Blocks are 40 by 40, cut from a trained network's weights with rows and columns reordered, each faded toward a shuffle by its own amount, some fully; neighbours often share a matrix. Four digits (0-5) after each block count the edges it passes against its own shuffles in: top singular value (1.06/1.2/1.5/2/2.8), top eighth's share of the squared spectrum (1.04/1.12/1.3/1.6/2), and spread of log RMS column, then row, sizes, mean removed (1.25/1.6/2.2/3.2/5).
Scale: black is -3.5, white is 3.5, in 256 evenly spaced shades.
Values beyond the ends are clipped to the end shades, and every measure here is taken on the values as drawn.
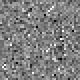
1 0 0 0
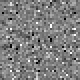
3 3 1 1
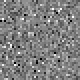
0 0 0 0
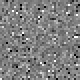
1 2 1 0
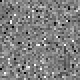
2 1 0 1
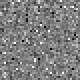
1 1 0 0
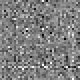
3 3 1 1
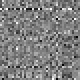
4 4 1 2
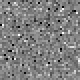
0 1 0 0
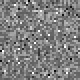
0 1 0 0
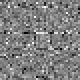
3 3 0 2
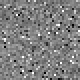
0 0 0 0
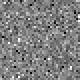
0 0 0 0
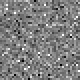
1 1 0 0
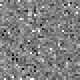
0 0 0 0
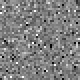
0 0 0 0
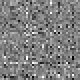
3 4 2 2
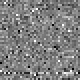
3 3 0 1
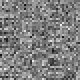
3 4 2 0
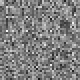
3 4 2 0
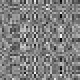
4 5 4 2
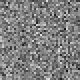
2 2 1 0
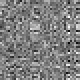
4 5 2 1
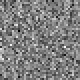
2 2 0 0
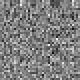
3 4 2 0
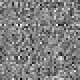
3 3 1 2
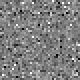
1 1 0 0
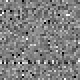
3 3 0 1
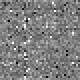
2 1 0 0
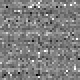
2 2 0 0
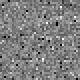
0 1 0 0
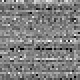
4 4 1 2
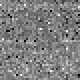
2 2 1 1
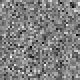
1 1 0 0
